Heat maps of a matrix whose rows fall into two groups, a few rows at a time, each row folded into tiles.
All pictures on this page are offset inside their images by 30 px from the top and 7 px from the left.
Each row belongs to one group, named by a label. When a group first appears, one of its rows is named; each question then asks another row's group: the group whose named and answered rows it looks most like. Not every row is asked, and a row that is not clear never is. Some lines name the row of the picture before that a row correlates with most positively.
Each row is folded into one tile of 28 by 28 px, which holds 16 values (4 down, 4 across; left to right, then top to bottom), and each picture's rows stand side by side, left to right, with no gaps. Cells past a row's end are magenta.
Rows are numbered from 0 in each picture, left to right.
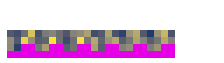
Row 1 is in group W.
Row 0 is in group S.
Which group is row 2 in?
W
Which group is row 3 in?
S
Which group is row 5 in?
W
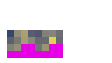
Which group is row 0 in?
W
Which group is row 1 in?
W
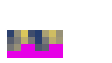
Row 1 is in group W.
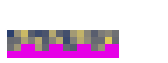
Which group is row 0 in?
W
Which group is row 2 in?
W
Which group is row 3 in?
W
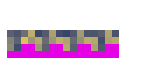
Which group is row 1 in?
S
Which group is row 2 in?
S
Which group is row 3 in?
S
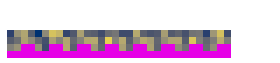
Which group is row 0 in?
W
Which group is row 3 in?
S
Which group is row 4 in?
S
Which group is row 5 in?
S
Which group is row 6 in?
S
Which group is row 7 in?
W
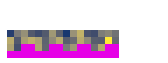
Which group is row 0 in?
S
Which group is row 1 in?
S
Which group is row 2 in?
W
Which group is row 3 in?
W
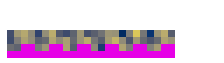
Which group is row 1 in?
W
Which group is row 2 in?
S
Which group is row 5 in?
W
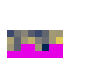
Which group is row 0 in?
S
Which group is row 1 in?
S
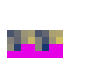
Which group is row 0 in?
S
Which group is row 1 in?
S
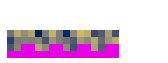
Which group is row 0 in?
W
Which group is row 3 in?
S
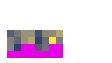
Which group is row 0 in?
S
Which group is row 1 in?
W
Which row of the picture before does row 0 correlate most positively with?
2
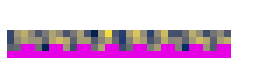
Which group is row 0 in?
W
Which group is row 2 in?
S
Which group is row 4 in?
W
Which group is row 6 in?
S
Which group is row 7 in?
S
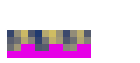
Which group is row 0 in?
W
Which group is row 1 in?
W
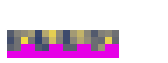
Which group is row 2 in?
W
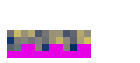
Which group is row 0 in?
W
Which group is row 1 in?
S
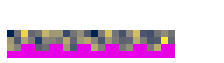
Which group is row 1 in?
W
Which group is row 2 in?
S
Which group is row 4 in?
W
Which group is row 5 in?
W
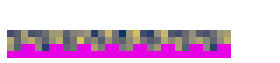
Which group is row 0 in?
S
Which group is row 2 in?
W
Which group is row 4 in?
W
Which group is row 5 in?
W
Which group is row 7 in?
S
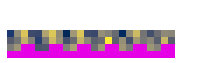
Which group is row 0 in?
W
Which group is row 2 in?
W
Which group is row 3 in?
W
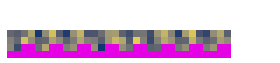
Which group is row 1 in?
W
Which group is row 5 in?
W
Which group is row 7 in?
W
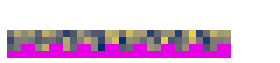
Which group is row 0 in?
W
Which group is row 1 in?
W
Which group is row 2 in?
S
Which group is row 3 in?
S
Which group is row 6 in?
W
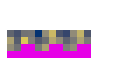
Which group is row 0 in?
S
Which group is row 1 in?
W
